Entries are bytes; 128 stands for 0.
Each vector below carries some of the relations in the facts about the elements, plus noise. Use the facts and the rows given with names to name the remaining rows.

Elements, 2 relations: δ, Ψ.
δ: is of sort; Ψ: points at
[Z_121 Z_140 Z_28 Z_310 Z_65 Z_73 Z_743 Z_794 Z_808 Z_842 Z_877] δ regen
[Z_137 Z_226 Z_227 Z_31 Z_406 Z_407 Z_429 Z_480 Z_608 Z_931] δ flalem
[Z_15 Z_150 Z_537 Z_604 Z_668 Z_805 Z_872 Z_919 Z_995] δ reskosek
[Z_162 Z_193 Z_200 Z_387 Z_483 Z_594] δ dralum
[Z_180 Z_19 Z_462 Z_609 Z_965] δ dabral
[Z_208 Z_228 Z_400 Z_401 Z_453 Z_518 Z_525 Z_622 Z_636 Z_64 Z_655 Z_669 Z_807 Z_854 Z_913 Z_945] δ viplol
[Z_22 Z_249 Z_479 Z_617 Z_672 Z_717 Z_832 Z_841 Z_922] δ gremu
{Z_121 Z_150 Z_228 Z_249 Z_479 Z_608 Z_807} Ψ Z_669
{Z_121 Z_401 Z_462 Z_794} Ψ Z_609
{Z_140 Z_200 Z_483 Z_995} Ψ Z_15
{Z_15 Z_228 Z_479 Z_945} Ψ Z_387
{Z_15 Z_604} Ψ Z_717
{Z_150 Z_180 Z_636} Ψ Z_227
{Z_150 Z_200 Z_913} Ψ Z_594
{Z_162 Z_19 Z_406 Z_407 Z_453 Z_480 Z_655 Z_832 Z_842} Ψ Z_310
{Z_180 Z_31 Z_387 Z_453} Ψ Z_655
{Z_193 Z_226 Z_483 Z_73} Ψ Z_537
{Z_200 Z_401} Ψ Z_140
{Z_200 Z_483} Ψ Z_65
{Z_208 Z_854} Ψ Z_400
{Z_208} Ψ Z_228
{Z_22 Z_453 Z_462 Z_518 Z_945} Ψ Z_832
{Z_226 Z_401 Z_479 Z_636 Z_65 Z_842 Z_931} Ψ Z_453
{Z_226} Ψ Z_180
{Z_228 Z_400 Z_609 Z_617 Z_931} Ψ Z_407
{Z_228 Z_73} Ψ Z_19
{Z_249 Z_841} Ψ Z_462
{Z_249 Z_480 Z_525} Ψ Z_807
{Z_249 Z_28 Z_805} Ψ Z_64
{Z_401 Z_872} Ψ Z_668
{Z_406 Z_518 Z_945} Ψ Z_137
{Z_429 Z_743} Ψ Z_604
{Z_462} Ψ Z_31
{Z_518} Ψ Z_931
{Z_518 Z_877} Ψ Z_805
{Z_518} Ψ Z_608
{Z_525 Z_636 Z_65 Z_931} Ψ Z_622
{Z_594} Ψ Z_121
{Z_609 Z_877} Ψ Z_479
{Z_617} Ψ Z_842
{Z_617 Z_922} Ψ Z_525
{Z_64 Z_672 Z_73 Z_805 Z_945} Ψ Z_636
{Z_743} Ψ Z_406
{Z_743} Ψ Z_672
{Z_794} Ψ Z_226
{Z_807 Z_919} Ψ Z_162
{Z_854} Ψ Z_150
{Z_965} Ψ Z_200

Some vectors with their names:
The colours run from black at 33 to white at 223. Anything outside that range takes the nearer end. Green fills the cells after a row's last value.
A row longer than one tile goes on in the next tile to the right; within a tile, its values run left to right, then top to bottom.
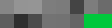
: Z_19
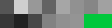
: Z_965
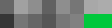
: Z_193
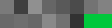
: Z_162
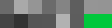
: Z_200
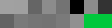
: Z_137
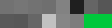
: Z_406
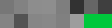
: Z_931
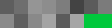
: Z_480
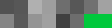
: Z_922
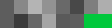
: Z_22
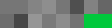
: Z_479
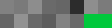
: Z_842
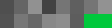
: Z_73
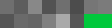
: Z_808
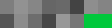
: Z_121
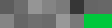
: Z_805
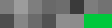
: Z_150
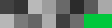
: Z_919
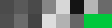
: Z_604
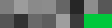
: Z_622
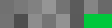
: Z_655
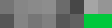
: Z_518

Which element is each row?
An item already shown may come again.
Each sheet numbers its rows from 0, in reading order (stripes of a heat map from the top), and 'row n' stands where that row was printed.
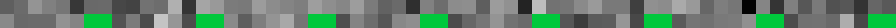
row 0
Z_805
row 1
Z_743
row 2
Z_401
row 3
Z_150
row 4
Z_672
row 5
Z_387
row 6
Z_137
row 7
Z_310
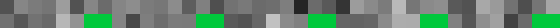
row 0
Z_15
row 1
Z_180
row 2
Z_406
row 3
Z_995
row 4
Z_922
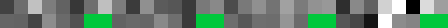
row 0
Z_28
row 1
Z_162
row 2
Z_483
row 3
Z_429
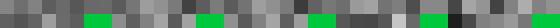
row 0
Z_462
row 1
Z_480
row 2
Z_480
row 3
Z_140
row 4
Z_913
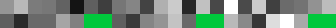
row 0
Z_227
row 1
Z_717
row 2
Z_872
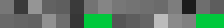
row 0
Z_162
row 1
Z_406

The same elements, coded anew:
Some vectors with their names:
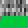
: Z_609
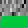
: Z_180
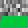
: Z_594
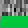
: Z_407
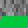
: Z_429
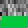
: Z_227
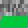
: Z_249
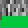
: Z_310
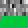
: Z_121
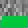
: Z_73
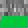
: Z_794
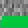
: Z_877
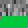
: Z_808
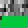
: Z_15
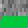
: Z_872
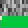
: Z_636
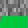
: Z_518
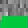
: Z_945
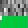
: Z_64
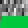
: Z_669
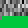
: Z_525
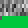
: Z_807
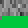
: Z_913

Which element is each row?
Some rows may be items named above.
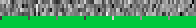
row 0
Z_140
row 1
Z_310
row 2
Z_622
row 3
Z_832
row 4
Z_672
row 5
Z_608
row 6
Z_180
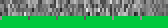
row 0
Z_137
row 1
Z_995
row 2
Z_604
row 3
Z_462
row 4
Z_608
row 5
Z_429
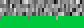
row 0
Z_121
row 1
Z_842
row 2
Z_387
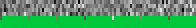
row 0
Z_717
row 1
Z_842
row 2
Z_525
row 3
Z_965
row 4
Z_805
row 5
Z_65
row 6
Z_162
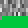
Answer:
Z_150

